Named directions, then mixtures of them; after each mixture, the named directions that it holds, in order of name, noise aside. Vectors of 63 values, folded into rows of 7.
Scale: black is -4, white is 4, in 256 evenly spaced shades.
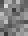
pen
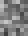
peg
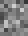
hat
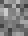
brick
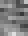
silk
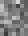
brick, peg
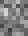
brick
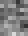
hat, silk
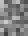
peg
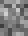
brick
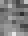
silk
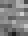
silk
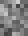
brick, peg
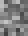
peg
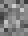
hat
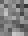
brick, silk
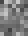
brick, pen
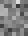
brick, peg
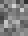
hat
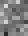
peg, pen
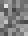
brick, pen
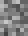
peg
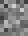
hat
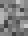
hat, silk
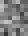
peg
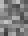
peg
